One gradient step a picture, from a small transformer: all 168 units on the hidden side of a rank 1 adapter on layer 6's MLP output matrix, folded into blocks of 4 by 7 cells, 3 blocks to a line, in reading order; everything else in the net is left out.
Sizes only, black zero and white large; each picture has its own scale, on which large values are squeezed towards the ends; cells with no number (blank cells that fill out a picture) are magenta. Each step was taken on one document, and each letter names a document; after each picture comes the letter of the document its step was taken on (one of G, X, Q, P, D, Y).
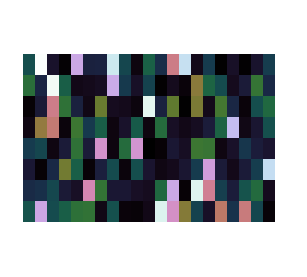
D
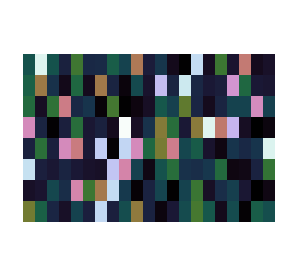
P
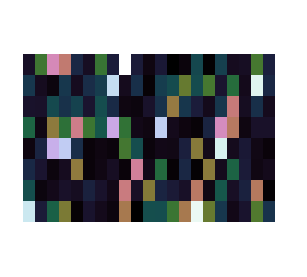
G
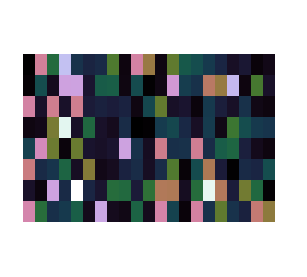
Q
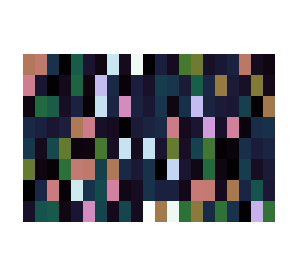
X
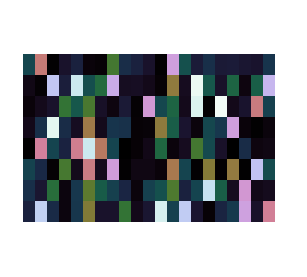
D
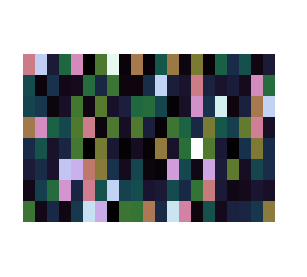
X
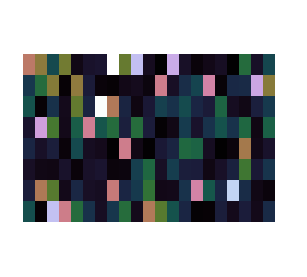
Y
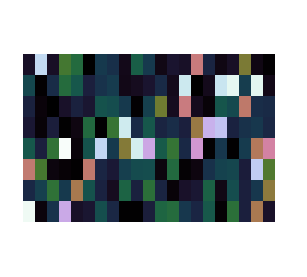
P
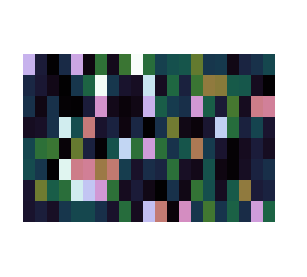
X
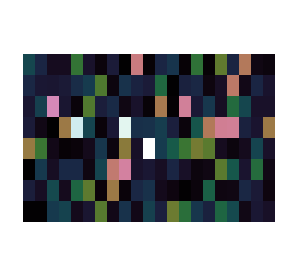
P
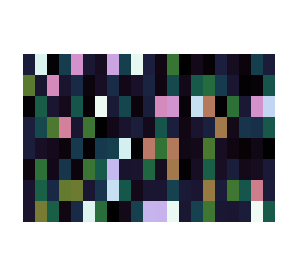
X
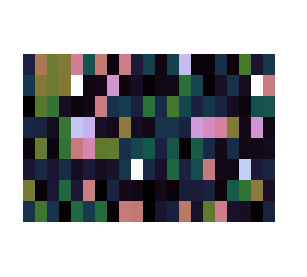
Q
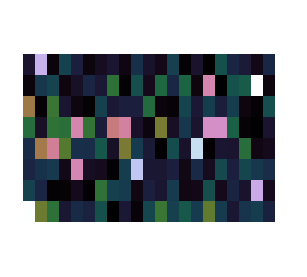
G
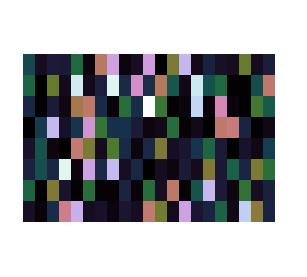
D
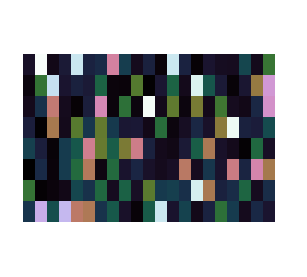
D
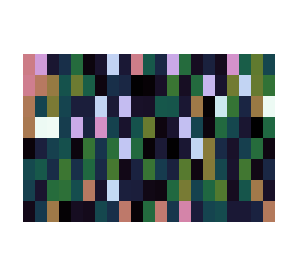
Y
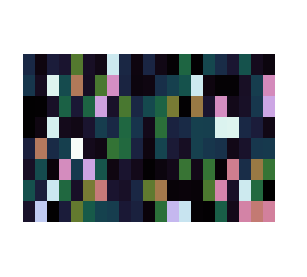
D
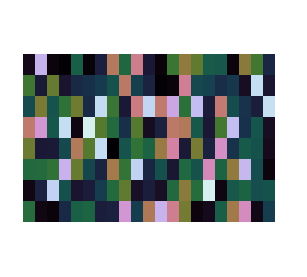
Q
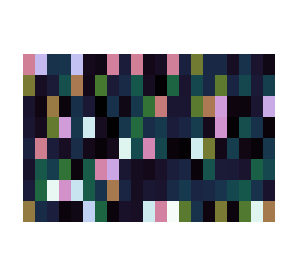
X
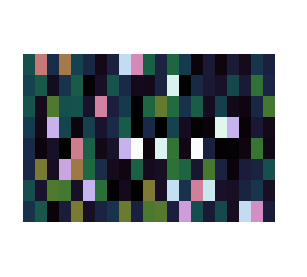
D
